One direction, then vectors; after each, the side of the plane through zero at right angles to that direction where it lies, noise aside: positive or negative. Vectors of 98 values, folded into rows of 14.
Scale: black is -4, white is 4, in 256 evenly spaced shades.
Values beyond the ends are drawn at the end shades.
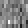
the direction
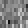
negative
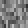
negative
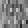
positive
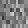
negative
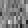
positive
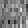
negative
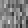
positive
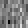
negative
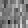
negative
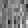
negative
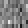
positive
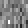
positive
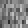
negative
